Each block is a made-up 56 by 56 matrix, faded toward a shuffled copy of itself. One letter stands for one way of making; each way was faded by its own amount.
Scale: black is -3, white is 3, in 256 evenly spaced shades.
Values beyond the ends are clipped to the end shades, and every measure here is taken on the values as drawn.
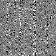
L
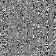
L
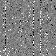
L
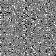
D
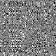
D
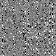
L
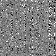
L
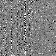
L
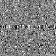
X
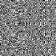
X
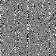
L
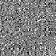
X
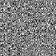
X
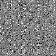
D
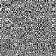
X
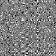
D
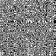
X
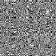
X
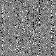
L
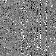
L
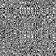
X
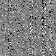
L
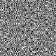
X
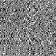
X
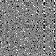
D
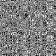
X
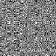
X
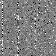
L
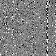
L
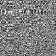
X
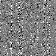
L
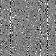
L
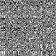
X
